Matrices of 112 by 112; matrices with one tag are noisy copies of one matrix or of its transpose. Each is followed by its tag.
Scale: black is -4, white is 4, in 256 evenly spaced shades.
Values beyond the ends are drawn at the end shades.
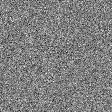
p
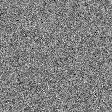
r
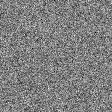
r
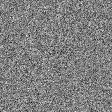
p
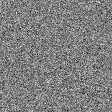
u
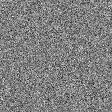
u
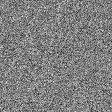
p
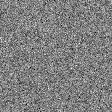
r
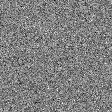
r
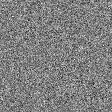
u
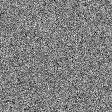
r
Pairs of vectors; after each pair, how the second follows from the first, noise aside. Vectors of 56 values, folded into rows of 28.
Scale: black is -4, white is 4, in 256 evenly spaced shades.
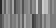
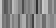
sign-scrambled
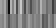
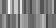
sign-scrambled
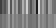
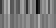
sign-scrambled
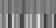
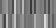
shuffled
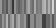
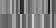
shuffled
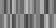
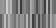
shuffled
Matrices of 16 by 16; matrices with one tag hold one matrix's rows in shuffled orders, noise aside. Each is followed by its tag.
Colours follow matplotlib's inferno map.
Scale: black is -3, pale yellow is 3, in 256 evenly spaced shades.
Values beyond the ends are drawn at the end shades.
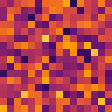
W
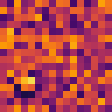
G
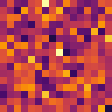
W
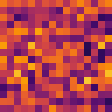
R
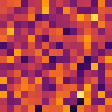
W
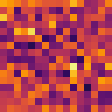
G
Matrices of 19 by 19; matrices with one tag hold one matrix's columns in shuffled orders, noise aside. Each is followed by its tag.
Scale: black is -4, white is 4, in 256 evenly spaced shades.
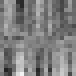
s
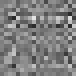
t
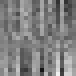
s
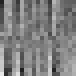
s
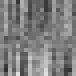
s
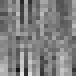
s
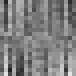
s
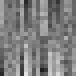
s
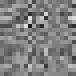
t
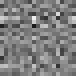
t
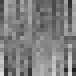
s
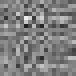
t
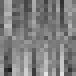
s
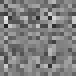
t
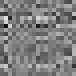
t
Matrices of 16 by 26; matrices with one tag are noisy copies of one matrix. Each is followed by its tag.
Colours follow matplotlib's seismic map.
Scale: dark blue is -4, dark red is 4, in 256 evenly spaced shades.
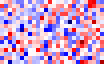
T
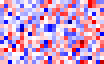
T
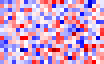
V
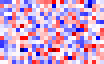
V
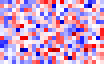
V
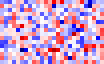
V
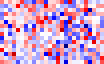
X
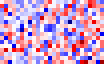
T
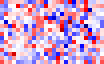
X
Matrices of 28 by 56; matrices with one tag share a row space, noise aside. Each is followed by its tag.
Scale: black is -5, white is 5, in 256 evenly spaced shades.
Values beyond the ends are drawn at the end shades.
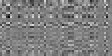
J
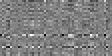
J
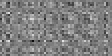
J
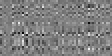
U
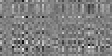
U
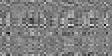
J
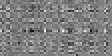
J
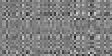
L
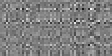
L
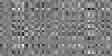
U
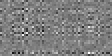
U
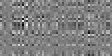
U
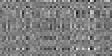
L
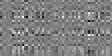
U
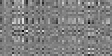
U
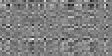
J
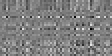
L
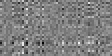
U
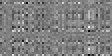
U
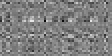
J
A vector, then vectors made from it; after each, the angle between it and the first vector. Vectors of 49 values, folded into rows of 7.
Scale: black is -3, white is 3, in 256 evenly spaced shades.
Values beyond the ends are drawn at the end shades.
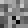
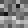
partly opposed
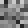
partly aligned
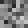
partly opposed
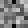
orthogonal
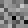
partly aligned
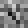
partly aligned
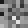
nearly opposite
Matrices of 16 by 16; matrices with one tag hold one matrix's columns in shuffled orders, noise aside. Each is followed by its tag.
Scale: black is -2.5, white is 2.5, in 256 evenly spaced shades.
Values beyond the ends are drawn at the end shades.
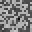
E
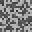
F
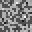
F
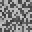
F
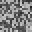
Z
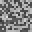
F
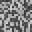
Z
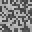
E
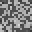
E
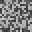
E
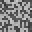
Z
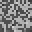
E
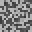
F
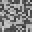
E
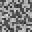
F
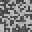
E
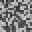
Z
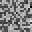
F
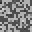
F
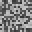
E
